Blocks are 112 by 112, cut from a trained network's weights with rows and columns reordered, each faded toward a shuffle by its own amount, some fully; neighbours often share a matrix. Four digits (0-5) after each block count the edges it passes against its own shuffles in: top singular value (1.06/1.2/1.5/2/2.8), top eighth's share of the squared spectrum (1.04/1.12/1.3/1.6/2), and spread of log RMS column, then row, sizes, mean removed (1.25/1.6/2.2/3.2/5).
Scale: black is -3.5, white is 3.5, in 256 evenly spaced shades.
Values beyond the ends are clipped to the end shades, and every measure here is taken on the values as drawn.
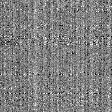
4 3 0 3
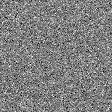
0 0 0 0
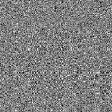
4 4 2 3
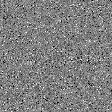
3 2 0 2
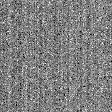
3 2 0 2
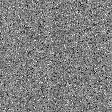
0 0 0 0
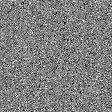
0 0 0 0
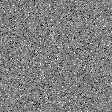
0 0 0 0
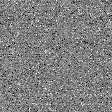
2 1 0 0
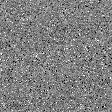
0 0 0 0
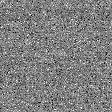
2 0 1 0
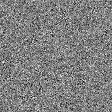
1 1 0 0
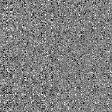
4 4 3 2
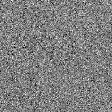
2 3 1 1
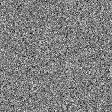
2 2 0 0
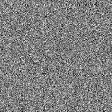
3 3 1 2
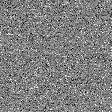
1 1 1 0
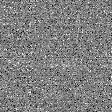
2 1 1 0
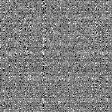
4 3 4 0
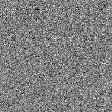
3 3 0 2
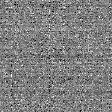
3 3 3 0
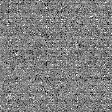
3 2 3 0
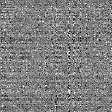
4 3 3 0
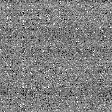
3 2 2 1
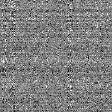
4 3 3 0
